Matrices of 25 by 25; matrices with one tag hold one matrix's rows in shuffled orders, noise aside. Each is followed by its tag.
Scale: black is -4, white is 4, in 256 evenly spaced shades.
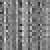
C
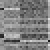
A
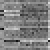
A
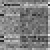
A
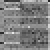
A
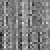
C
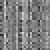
C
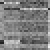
A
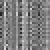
C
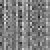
C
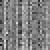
C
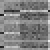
A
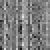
C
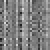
C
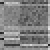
A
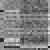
A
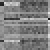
A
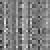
C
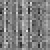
C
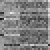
A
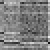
A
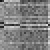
A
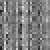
C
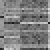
A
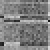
A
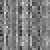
C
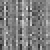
C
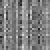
C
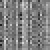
C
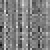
C
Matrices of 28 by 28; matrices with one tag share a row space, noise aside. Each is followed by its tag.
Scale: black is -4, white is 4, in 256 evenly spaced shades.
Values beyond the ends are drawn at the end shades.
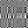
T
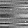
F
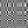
T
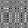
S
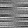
F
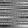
F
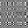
T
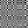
T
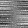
F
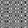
S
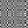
T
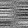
F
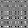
S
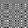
S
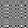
S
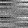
F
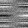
F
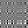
T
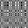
S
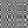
T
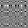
S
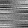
F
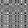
S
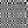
T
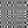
T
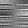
F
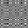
S
